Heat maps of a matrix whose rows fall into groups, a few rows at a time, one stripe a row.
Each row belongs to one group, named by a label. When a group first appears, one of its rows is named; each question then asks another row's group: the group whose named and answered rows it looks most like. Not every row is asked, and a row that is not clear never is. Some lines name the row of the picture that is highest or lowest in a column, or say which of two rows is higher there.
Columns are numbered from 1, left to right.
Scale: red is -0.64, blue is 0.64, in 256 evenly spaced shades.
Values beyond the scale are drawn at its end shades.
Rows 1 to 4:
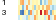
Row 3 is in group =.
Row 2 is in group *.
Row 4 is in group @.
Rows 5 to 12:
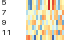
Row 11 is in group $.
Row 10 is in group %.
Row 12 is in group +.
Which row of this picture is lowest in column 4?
9
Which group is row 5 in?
=
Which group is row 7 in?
@
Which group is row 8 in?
$
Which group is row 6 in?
=
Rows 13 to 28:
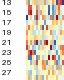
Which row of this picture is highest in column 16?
13
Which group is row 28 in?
*
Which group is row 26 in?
$
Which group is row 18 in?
*
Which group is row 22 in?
+
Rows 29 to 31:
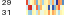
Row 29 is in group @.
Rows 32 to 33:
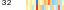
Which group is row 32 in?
%
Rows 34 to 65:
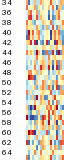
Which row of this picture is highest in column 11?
53
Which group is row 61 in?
@
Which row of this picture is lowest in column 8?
47
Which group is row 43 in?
@
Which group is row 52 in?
+
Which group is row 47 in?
$
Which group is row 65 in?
+
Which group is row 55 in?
*
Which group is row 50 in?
@
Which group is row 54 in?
$
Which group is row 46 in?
$
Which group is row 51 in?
$
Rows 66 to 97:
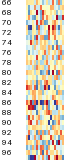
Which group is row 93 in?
+
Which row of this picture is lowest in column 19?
69
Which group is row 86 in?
%
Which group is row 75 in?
$
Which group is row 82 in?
%
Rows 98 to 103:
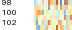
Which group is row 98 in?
$
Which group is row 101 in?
@
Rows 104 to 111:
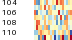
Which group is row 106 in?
+
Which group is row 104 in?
=
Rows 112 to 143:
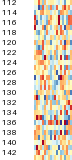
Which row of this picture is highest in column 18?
135
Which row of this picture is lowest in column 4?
135
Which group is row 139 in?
*
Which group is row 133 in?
@
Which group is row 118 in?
=
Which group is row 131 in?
*
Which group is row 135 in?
*
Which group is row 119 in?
$
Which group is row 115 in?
+
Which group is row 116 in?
+
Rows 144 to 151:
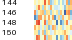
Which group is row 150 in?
*
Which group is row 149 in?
%
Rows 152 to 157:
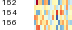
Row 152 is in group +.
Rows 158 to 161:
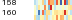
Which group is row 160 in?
*
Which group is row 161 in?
=
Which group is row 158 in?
$
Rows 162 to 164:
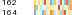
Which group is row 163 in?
+
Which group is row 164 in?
@
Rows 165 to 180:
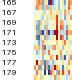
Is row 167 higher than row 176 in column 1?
Yes
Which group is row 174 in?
%
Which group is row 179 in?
$
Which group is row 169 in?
=
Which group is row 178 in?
%
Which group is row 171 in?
%
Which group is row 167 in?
$
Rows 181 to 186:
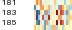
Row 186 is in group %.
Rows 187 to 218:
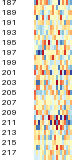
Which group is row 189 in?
+
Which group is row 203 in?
=
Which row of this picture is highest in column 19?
201
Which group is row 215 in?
%
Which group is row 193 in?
+
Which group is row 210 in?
$
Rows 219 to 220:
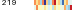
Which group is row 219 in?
%
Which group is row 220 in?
@
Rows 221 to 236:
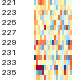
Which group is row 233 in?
@
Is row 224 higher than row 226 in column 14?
Yes
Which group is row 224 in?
+
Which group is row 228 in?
*
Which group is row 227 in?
+
